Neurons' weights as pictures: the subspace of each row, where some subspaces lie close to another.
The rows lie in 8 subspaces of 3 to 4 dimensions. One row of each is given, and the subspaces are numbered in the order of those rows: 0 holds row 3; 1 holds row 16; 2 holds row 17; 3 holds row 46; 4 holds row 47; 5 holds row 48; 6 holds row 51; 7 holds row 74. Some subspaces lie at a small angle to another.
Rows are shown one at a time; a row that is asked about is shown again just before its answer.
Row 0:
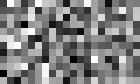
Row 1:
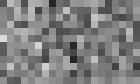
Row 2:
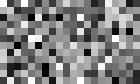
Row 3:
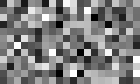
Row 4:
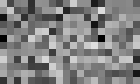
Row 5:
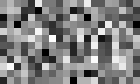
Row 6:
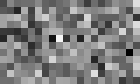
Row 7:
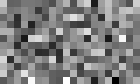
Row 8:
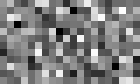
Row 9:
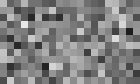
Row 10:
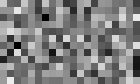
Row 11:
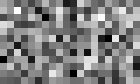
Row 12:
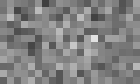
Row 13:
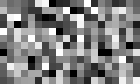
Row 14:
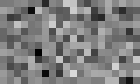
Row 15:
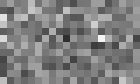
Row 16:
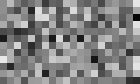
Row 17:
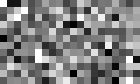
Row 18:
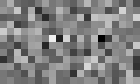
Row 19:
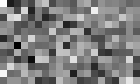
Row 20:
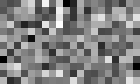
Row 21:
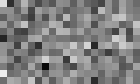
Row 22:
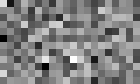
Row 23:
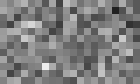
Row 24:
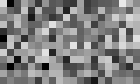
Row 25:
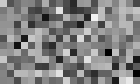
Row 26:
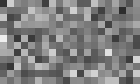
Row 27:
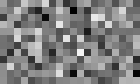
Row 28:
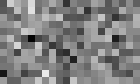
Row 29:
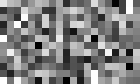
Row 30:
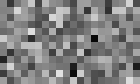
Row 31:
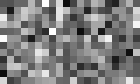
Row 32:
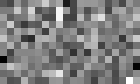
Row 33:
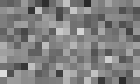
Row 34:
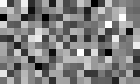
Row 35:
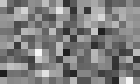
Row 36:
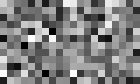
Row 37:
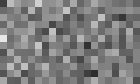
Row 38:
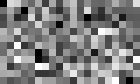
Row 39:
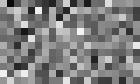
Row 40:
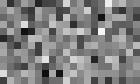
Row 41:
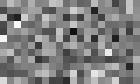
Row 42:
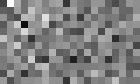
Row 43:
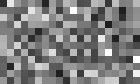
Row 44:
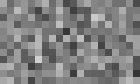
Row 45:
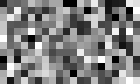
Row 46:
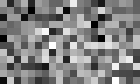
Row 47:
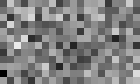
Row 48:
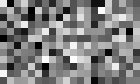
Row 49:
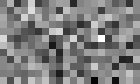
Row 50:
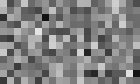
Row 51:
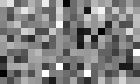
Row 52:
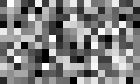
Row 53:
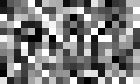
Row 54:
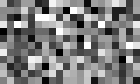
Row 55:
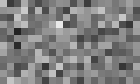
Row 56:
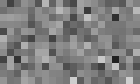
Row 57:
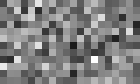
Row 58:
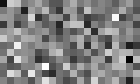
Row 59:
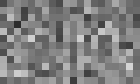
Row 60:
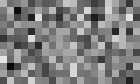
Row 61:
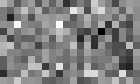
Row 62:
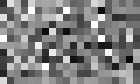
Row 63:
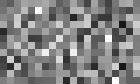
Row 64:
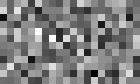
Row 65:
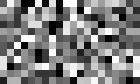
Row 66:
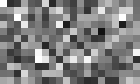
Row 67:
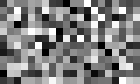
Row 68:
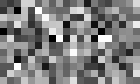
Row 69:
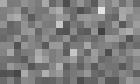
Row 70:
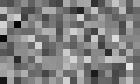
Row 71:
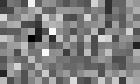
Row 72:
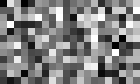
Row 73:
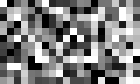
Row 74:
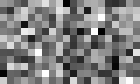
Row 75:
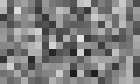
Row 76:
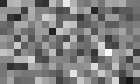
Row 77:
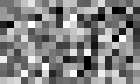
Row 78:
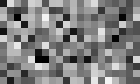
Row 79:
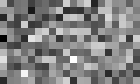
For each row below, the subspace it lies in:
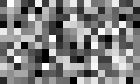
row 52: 5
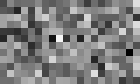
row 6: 1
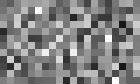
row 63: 3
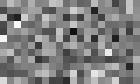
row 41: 2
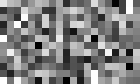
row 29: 2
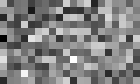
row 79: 3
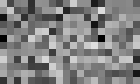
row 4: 3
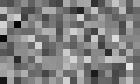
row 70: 2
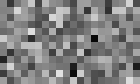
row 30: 4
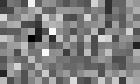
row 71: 0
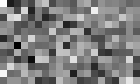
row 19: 2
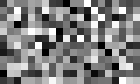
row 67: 2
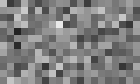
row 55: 6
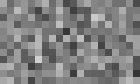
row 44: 0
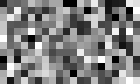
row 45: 4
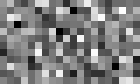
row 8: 7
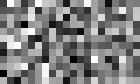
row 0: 7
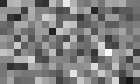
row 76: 2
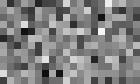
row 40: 7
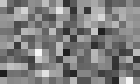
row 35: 7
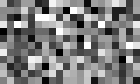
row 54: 2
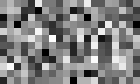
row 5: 5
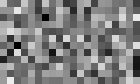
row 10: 1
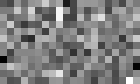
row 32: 1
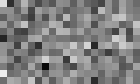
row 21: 5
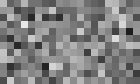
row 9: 4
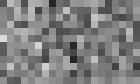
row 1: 5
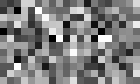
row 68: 1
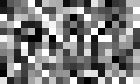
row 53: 0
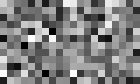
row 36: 0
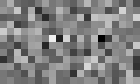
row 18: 1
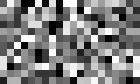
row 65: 0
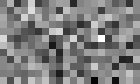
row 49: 3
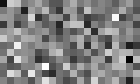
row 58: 2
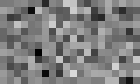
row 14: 7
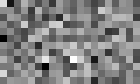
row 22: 5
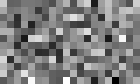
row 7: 3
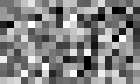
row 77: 1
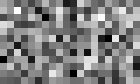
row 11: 1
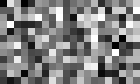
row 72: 1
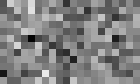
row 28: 2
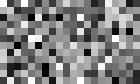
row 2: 4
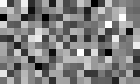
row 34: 0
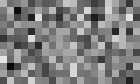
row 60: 4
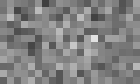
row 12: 4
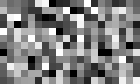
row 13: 2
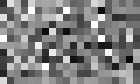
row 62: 3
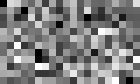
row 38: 7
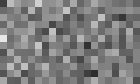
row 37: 3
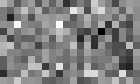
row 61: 6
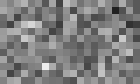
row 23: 1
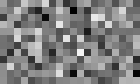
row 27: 0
